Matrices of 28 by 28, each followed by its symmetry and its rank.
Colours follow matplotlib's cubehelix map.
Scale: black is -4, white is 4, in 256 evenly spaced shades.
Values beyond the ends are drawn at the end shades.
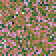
antisymmetric, full rank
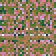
neither, rank five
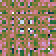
symmetric, rank three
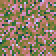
antisymmetric, full rank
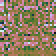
neither, rank five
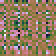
neither, rank two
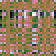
neither, rank two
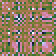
symmetric, rank three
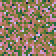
antisymmetric, full rank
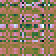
neither, rank two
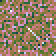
symmetric, full rank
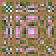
symmetric, rank three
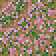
symmetric, full rank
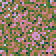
symmetric, full rank
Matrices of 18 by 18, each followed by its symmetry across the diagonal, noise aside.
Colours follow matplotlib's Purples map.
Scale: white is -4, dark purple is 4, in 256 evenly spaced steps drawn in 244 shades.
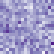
antisymmetric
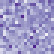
antisymmetric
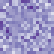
symmetric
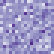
symmetric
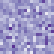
antisymmetric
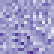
antisymmetric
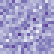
symmetric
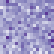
antisymmetric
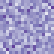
antisymmetric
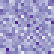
antisymmetric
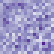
symmetric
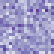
antisymmetric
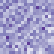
symmetric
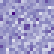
symmetric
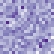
symmetric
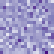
antisymmetric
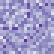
symmetric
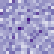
symmetric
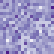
symmetric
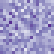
antisymmetric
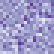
antisymmetric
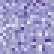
antisymmetric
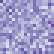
symmetric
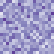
symmetric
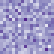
antisymmetric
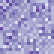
symmetric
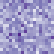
antisymmetric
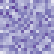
symmetric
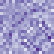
symmetric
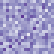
antisymmetric
